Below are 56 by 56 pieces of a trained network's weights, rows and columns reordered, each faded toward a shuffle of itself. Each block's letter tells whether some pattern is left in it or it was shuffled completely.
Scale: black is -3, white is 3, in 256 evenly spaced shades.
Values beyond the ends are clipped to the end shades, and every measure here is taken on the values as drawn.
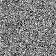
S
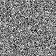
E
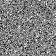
E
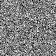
E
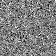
E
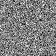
E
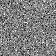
E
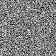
S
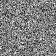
E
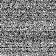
S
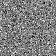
E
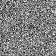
E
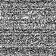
S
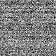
S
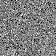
E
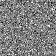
E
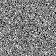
S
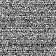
S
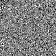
S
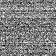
S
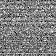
S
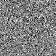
S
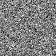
E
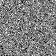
E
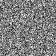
E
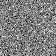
E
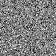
E
